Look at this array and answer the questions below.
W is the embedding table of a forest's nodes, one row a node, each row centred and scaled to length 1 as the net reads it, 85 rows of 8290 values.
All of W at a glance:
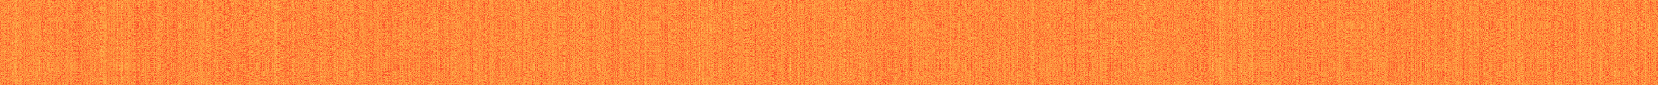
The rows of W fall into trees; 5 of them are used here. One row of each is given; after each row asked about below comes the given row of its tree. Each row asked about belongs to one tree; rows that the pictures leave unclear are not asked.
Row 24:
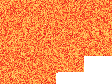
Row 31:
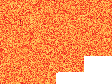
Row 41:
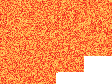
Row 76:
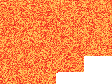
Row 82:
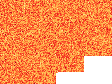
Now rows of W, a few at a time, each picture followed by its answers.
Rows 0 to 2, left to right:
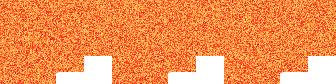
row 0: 76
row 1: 41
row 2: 41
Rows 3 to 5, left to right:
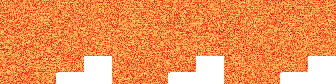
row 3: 82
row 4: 41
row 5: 31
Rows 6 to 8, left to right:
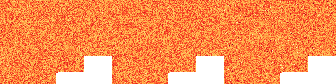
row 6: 41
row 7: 24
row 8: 24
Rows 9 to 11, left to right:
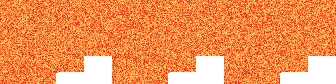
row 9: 41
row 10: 24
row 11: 82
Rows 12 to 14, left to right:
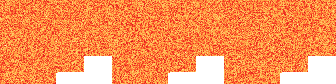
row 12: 24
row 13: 76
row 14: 82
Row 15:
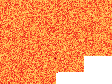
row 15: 41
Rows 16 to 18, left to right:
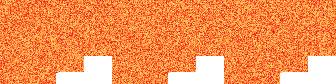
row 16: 24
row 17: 31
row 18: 41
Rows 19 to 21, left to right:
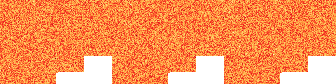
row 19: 31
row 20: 41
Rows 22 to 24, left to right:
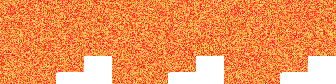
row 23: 76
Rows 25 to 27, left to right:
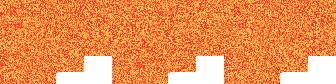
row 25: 24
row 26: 76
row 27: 24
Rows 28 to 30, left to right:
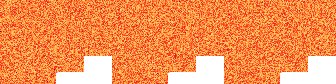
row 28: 24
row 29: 82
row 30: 82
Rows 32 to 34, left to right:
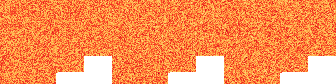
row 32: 24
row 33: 41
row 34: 76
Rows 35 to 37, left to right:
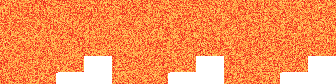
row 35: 24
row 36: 24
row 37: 82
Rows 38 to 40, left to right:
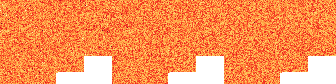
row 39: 24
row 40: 76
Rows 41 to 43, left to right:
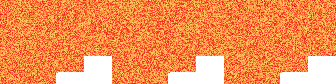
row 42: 76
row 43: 82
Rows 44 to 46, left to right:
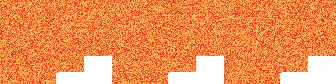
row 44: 76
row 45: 31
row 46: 24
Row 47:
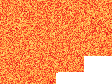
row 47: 41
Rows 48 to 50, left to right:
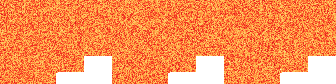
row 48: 82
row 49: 41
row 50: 24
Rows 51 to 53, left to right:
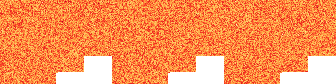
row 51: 24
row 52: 76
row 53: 41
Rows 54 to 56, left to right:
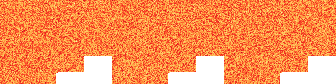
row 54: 76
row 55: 24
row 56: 82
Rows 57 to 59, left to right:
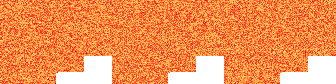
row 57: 76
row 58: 41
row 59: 24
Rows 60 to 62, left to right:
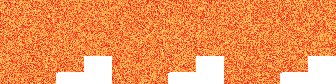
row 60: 41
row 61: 24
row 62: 41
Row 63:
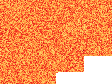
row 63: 76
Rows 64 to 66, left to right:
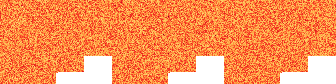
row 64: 41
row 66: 41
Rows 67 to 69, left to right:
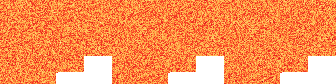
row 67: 76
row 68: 41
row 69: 41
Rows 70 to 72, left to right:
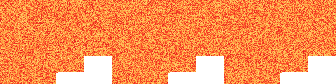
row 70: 41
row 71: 31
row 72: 24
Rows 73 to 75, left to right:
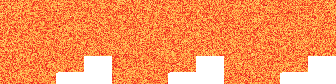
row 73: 76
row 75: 31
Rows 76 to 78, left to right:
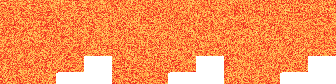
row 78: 24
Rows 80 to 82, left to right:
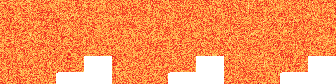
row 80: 76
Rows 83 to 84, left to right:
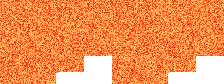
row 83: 76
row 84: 82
